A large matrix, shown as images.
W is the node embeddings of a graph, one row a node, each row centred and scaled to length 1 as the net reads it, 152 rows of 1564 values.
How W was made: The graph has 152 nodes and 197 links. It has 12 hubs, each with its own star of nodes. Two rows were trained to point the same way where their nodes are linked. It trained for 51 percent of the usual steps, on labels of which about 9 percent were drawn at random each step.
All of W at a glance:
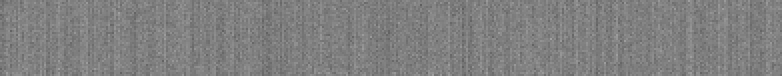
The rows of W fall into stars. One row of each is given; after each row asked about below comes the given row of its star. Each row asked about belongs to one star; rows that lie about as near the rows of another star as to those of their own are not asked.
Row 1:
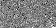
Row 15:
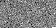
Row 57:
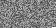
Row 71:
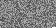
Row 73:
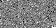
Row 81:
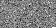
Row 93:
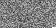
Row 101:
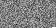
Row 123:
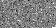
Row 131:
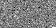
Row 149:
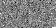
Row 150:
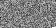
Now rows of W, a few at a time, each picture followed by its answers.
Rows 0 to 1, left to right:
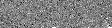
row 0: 71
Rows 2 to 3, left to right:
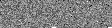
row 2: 149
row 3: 131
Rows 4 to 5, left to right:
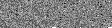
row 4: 123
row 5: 1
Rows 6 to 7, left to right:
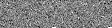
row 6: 81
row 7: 81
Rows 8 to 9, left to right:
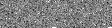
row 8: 101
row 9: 71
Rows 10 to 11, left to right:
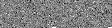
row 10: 71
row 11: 81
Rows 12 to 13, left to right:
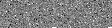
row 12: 15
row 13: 101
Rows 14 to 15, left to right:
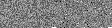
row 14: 149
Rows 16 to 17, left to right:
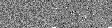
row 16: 57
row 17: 57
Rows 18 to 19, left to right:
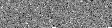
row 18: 1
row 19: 57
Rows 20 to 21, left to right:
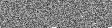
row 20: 57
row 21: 15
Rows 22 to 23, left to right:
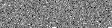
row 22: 101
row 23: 131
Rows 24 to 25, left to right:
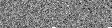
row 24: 123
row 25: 57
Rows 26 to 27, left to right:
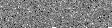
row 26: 93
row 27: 131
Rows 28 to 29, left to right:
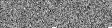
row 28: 81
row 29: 15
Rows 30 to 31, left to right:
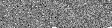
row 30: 101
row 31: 81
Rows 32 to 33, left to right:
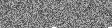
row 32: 15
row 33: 57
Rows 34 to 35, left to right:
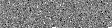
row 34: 1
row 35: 93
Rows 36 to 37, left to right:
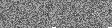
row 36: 73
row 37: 57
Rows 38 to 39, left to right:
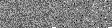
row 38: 93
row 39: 150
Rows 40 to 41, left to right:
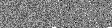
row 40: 149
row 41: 123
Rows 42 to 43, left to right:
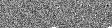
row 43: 1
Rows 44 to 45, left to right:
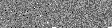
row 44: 93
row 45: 149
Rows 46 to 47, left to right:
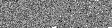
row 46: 101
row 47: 131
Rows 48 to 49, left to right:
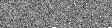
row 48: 81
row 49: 71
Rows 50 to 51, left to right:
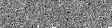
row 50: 1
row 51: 101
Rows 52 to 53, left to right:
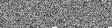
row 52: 81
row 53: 150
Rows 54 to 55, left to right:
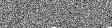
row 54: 71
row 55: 57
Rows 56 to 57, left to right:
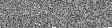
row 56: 93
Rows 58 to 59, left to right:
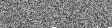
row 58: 93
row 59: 123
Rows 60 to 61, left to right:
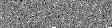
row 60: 149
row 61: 73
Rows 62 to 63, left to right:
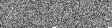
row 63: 93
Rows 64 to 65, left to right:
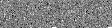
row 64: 131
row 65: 123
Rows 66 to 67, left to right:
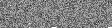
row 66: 123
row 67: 73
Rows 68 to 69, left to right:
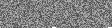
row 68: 101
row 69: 57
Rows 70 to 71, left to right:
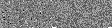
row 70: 1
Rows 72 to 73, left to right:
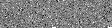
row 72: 150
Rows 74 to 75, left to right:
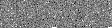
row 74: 73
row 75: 150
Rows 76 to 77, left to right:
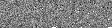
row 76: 93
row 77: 73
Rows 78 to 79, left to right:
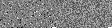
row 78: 71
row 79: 15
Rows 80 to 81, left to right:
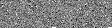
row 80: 101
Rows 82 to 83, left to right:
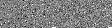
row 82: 71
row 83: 150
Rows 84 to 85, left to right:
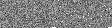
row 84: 123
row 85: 15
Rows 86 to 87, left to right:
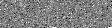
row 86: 57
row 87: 149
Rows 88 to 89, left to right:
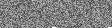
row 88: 149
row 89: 57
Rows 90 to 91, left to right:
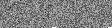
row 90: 15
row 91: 1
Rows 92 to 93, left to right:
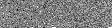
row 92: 1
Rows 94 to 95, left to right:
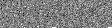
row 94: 1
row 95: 123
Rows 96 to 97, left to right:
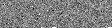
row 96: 71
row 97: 123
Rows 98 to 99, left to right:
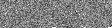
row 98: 131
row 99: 57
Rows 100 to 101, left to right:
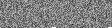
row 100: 123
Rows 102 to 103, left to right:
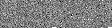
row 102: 150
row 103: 15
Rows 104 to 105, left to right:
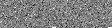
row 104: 149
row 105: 81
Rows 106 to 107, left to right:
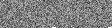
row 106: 57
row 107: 73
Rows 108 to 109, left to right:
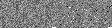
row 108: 73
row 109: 149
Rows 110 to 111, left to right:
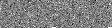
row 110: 57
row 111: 73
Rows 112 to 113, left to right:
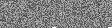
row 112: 101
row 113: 15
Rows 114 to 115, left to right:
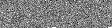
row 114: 71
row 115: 101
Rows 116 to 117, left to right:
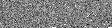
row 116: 123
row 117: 71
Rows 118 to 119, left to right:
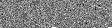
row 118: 73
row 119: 131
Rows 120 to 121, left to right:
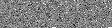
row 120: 81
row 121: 101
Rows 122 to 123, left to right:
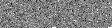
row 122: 57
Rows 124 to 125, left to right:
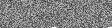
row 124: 123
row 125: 150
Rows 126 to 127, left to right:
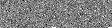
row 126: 1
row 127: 81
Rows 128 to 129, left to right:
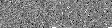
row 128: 15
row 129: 149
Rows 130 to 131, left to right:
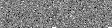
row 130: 1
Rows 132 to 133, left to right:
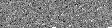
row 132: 81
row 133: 123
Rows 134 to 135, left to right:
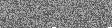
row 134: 131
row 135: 93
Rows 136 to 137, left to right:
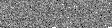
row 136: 81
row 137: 150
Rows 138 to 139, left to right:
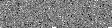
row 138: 150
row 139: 131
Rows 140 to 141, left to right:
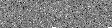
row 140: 123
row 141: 131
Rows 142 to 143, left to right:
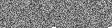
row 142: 81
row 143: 81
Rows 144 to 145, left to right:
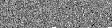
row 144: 150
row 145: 123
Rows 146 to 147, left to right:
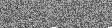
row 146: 150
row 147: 150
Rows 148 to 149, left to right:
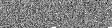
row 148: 150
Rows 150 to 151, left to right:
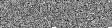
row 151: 81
